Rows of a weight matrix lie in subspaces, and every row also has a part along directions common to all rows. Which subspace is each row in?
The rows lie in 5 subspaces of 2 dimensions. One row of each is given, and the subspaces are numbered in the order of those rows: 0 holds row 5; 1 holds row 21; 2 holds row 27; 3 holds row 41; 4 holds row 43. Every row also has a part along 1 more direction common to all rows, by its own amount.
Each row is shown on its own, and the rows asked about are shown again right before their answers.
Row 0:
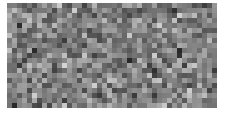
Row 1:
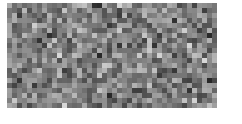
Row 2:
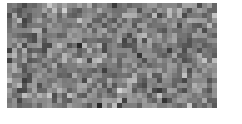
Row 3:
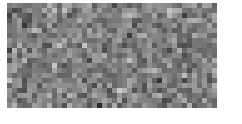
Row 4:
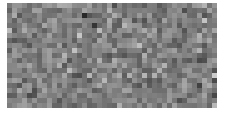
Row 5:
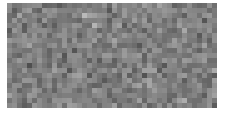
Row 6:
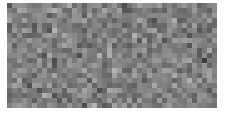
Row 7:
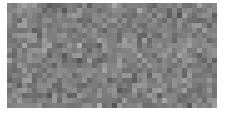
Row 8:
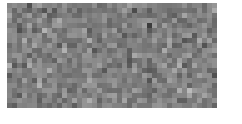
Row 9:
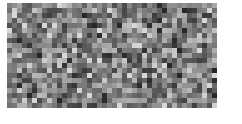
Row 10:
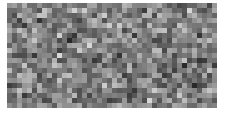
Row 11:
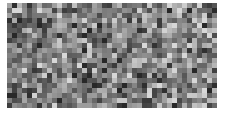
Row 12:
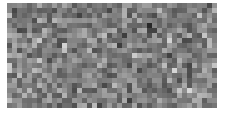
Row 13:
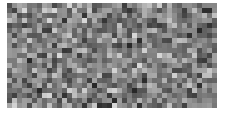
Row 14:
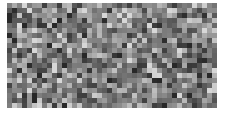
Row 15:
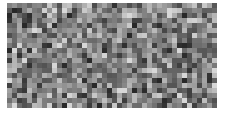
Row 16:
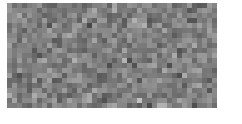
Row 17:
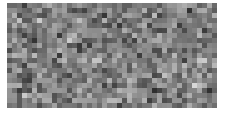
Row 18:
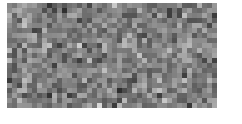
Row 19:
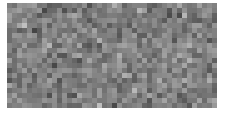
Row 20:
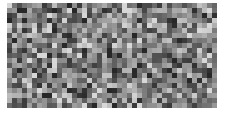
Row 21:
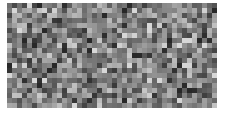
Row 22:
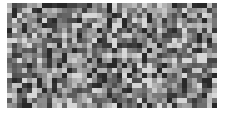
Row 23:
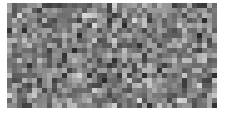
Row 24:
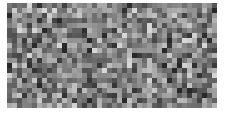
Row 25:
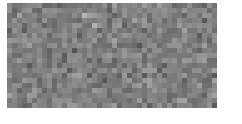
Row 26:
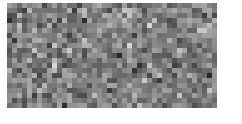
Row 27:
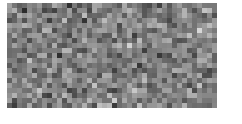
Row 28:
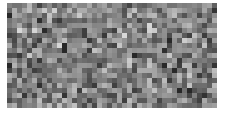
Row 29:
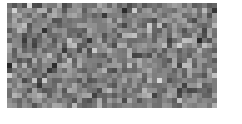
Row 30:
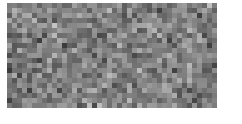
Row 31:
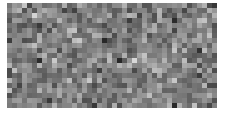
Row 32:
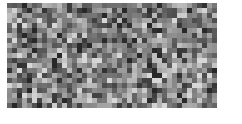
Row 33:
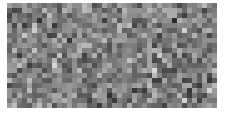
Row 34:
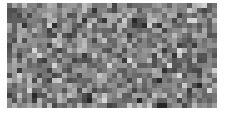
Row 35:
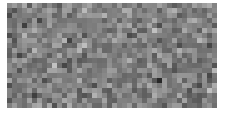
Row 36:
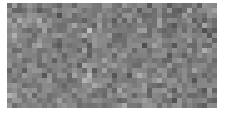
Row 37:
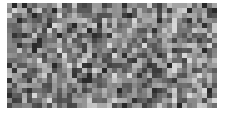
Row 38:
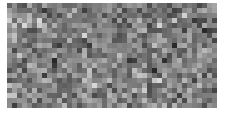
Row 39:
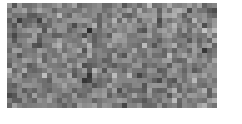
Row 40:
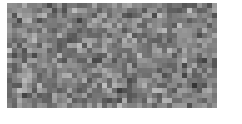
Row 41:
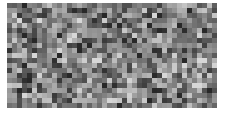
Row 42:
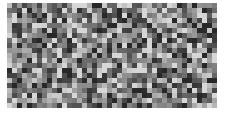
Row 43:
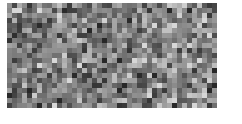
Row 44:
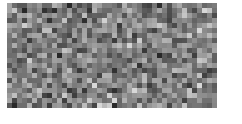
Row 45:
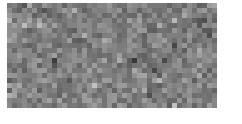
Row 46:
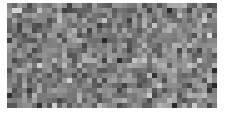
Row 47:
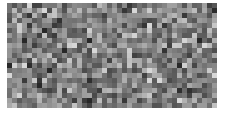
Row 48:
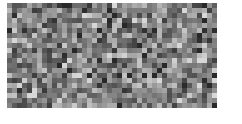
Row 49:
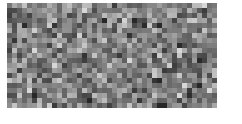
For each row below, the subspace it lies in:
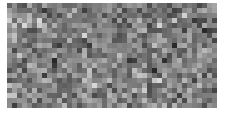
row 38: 4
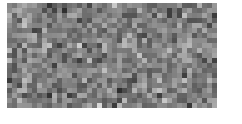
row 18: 3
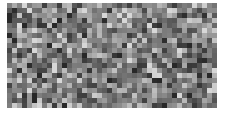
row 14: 2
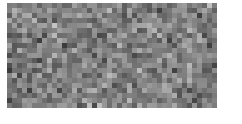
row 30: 1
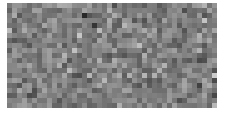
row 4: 0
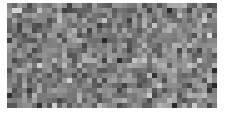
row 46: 4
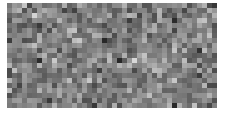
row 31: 4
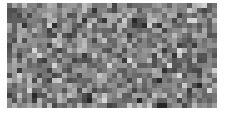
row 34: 0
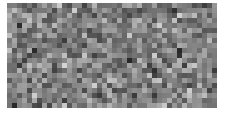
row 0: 3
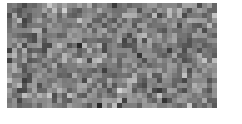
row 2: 3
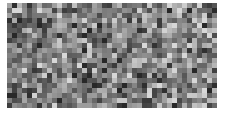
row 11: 4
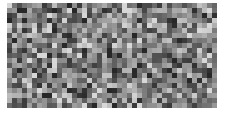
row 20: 2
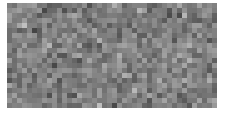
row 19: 3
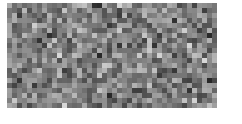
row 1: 2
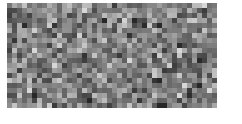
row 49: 0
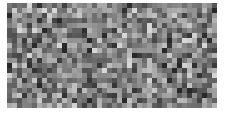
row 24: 1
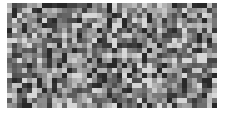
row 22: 0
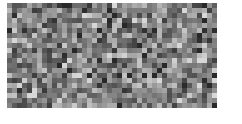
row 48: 0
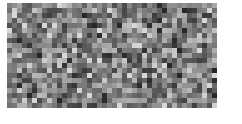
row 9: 0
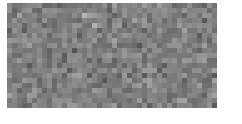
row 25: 0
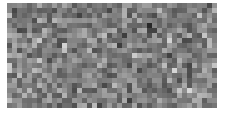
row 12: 1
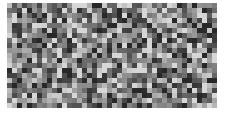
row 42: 2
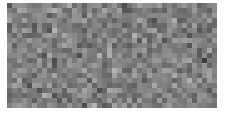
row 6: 2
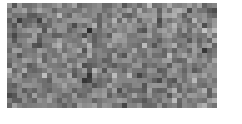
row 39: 4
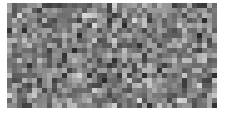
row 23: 0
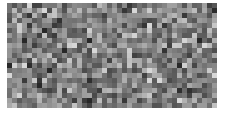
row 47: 1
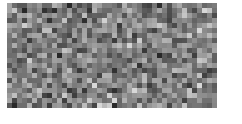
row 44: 2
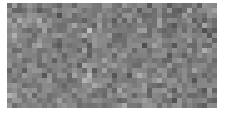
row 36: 4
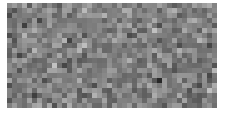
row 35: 1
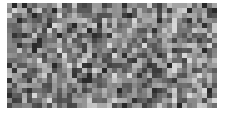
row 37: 4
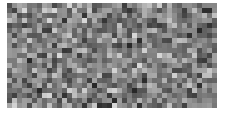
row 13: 2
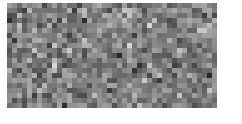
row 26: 2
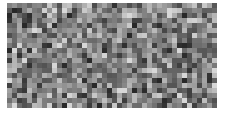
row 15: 3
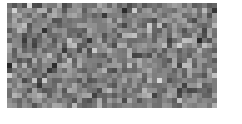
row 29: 1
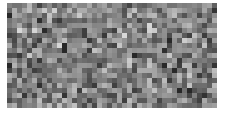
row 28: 1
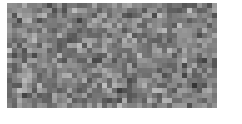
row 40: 3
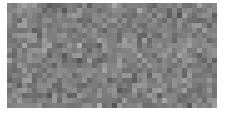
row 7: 3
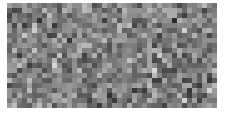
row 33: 2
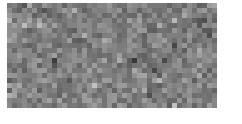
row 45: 4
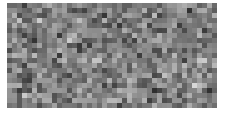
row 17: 3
